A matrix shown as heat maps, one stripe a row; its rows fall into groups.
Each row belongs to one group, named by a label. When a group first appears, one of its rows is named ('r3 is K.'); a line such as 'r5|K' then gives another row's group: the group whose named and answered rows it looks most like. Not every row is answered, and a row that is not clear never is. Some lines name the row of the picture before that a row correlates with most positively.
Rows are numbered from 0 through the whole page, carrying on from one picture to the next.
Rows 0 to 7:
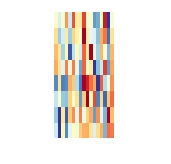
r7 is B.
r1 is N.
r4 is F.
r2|N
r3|N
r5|F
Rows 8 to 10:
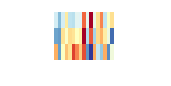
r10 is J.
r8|B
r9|B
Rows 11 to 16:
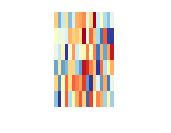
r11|J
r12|J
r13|F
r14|F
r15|J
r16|B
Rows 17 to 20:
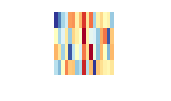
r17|B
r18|N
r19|N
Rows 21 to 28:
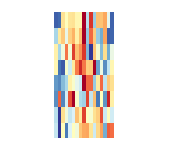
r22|J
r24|J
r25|B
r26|F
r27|B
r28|B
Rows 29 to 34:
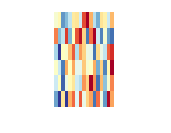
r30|J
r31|B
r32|F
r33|F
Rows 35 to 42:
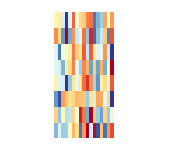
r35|N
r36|N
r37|J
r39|N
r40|B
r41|J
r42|F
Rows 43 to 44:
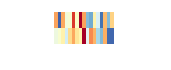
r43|J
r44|J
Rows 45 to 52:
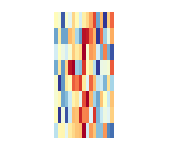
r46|F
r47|J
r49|J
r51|J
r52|J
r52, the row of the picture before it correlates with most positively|44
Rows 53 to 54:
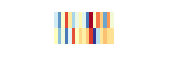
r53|B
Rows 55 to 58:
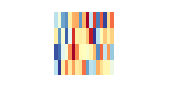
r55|F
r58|B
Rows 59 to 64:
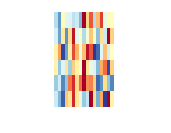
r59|B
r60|F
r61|N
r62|N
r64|F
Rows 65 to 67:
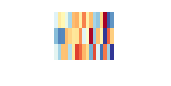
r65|N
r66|B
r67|J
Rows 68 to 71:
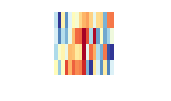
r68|B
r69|J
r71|J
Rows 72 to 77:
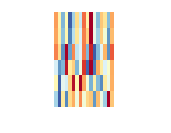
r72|N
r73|N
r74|N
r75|B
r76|J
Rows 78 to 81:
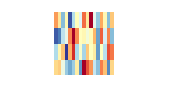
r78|N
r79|F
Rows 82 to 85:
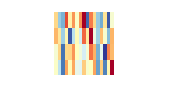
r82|J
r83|N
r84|F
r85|F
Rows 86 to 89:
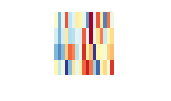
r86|B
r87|B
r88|B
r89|N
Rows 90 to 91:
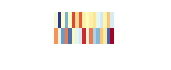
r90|J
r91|N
